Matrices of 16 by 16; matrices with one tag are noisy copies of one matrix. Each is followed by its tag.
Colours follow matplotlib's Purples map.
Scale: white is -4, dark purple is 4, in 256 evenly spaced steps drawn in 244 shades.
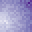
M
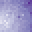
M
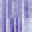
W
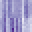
W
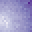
M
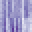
W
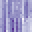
W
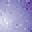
M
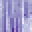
W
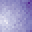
M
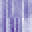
W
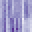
W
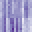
W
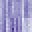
W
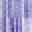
W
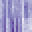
W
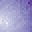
M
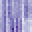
W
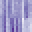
W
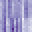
W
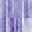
W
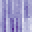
W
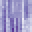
W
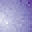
M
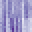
W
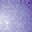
M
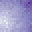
M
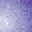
M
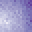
M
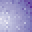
M
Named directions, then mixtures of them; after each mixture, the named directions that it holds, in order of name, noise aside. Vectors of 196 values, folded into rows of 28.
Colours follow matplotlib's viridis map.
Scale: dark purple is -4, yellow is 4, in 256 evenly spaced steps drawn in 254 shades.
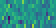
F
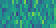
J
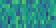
F, J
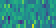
F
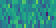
F, J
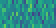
J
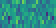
F, J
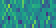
F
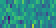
F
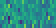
F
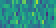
F, J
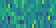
F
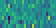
F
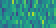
J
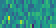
F, J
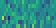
F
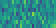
J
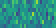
F, J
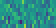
F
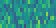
F, J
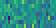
F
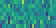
F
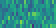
F, J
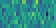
F, J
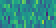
F, J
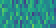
J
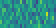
F, J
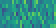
J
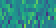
F, J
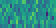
F, J
